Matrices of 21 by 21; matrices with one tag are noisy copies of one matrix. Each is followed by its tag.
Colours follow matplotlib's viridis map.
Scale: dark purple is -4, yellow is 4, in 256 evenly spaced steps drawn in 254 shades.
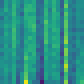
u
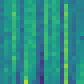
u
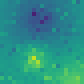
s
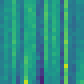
u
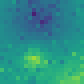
s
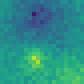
s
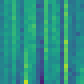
u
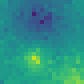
s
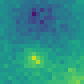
s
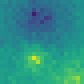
s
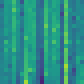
u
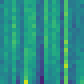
u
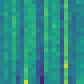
u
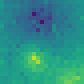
s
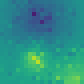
s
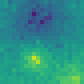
s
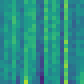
u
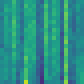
u
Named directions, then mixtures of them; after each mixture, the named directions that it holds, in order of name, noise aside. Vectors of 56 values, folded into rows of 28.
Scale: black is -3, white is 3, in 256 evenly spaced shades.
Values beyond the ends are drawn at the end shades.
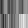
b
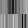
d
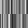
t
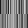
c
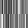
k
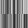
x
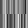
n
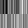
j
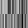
d, j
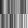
b, n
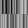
j, k, t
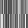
k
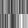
b, t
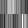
d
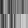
b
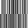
c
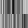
d, x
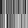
b, j, n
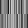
c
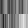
b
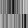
d, x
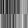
b, j, x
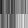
b, j, n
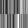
j, n, x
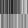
b, d, j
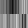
d, j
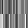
k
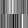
d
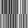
c, j, k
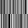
t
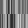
b, n, t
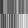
b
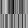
b, d, j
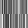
k
